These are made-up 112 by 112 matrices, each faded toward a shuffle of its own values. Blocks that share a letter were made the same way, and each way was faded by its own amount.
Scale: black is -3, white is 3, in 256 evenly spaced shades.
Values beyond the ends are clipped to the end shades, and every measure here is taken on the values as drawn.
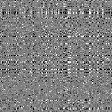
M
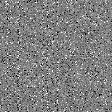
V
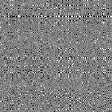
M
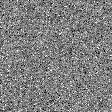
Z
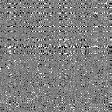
M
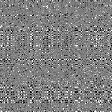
M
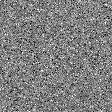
Z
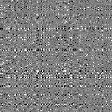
M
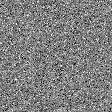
Z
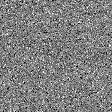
Z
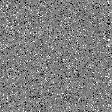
V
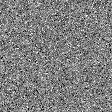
Z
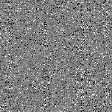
V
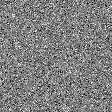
Z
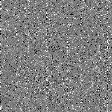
V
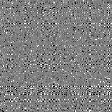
M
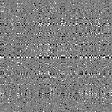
M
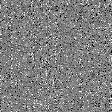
V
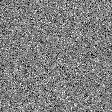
Z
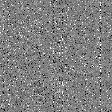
V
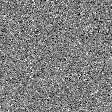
Z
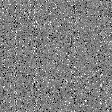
V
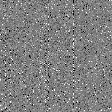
V
